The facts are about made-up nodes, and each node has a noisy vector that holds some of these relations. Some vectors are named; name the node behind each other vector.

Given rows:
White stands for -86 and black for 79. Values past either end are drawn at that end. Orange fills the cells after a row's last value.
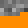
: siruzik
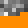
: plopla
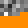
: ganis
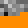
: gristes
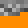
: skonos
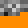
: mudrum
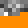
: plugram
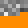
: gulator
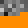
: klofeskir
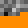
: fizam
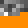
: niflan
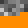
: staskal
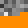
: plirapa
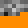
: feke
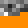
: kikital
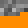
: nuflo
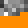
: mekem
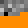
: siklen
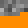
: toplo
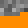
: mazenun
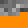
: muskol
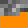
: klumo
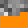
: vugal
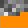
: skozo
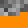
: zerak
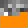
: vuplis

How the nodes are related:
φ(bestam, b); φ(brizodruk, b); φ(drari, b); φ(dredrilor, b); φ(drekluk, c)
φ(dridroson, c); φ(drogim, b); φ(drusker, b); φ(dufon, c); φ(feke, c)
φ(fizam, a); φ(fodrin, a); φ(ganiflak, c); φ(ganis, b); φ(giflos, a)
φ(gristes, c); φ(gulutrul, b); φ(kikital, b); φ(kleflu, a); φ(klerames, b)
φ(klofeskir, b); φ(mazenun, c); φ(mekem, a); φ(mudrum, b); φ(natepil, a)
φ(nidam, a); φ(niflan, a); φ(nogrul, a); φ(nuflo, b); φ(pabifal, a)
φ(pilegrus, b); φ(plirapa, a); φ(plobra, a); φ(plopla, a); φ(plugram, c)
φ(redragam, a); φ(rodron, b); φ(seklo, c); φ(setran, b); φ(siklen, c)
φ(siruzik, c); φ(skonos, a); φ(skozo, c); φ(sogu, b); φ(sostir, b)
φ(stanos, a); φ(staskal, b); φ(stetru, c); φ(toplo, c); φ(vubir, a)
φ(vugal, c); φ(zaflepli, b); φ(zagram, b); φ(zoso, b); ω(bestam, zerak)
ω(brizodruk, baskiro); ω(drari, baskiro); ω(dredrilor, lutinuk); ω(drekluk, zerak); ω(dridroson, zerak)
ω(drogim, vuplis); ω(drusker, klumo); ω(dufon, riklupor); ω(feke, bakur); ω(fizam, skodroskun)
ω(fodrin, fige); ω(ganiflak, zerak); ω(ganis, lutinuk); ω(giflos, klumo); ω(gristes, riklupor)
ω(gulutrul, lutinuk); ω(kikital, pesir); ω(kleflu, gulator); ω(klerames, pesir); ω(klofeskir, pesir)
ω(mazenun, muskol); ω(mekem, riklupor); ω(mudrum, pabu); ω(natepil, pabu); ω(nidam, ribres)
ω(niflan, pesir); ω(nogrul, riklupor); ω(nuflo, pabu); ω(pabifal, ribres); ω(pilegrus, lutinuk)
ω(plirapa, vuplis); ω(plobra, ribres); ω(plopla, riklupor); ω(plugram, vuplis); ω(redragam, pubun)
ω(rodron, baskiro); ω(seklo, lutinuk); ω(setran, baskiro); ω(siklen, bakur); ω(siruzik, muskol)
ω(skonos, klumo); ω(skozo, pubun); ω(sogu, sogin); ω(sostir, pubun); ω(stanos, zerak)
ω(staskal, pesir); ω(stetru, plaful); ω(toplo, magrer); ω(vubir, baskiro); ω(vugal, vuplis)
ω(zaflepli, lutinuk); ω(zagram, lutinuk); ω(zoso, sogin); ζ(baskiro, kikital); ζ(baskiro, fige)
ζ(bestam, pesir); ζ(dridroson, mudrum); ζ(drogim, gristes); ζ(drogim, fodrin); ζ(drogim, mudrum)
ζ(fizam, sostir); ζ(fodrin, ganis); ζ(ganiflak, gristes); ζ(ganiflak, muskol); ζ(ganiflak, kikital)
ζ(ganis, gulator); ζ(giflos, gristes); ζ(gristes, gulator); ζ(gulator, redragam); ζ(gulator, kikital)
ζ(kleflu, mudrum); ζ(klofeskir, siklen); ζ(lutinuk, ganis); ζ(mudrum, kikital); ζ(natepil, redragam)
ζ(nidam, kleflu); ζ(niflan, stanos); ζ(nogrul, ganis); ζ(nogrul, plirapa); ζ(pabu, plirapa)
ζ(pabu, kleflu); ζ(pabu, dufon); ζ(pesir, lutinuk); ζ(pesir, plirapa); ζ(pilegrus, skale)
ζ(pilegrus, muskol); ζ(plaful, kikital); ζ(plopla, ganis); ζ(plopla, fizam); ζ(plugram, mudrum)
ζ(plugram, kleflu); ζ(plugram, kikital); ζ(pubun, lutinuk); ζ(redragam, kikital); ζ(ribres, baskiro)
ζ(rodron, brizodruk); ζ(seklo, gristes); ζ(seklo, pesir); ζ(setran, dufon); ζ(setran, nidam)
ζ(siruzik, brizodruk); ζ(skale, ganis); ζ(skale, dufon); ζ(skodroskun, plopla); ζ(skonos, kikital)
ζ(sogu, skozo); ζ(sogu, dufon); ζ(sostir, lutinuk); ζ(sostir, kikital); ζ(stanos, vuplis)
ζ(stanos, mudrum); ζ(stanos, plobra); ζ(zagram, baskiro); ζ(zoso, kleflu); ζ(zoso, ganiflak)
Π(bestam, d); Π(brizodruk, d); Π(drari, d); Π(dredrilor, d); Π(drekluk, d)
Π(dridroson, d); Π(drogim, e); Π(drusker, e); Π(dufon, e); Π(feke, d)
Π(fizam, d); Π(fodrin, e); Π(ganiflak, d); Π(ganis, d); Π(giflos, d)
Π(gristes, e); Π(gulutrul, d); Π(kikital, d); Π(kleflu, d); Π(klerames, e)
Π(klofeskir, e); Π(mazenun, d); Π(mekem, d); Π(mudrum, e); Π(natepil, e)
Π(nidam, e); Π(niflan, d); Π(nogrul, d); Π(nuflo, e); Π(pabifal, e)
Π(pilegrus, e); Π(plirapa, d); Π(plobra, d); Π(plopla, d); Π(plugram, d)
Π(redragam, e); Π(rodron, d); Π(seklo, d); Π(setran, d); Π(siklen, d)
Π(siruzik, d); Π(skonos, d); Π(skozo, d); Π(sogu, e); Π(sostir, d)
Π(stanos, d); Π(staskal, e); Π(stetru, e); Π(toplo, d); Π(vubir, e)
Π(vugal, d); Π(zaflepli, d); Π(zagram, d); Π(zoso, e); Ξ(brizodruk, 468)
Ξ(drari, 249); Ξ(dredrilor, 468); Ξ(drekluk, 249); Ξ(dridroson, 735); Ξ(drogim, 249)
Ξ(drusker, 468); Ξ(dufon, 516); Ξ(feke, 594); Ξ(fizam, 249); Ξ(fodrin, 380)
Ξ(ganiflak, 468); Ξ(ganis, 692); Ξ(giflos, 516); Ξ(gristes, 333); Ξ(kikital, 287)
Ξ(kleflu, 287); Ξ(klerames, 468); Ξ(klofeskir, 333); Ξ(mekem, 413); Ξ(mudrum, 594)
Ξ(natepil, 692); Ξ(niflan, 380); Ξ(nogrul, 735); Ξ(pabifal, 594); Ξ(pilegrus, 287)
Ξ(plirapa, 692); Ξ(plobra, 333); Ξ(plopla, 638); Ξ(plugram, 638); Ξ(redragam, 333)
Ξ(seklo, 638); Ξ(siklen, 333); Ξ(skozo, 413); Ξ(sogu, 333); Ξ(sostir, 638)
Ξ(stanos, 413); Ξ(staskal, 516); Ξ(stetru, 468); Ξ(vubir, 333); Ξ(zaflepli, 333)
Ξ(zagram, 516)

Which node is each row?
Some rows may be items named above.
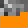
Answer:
nogrul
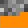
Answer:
giflos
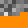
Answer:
natepil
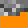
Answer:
sostir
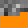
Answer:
pubun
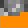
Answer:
stanos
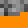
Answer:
bestam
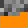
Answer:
zagram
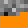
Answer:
drari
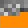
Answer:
plaful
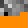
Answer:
dridroson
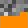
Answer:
natepil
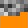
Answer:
ganiflak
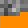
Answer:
drekluk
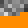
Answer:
dufon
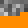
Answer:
fodrin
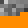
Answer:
brizodruk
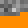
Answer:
drekluk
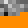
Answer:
gristes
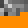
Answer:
nogrul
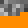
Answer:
fodrin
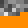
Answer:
skozo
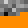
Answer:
drari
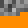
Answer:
gulutrul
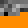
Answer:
ribres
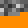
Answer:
pesir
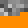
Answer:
vugal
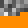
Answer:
dredrilor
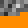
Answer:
lutinuk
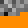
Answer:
zaflepli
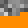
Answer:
vugal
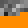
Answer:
pabu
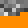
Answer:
sostir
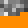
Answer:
plopla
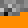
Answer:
redragam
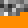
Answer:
seklo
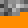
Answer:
drogim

